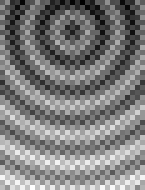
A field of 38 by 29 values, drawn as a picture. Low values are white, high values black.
Histogram: bell-shaped. Odd rows or columns: none. Slope: up to the top. Rings: centred on the top middle.
